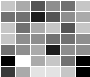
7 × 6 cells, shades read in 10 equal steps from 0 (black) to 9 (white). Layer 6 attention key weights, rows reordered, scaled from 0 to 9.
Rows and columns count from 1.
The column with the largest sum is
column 2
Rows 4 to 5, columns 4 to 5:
4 4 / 1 5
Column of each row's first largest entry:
1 6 1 1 3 2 3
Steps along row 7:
up up same down down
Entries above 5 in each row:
3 1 4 1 1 3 4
